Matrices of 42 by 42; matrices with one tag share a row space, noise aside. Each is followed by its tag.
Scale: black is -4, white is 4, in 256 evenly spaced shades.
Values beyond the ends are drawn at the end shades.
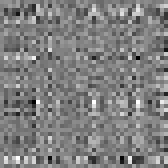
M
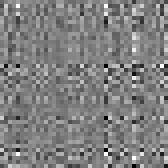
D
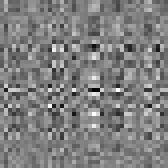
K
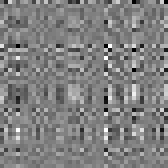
D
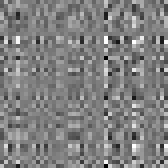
D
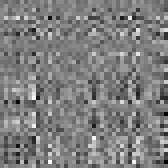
M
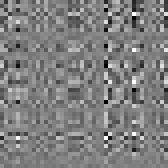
D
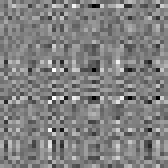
K
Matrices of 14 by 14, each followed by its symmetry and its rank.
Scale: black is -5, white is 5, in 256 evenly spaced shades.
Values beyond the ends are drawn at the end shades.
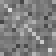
symmetric, full rank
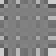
symmetric, rank one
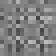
antisymmetric, rank two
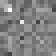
symmetric, rank three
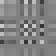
symmetric, rank one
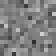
antisymmetric, full rank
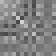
symmetric, rank three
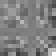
symmetric, rank three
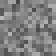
antisymmetric, full rank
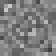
symmetric, full rank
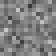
antisymmetric, full rank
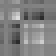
symmetric, rank one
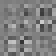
antisymmetric, rank two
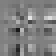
antisymmetric, rank two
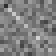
symmetric, full rank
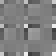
symmetric, rank one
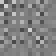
symmetric, rank three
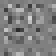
antisymmetric, rank two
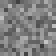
antisymmetric, full rank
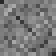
symmetric, full rank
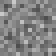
symmetric, full rank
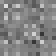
symmetric, rank three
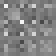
symmetric, rank three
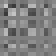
symmetric, rank one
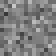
antisymmetric, full rank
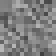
antisymmetric, full rank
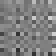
antisymmetric, rank two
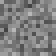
symmetric, full rank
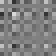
symmetric, rank one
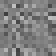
antisymmetric, rank two
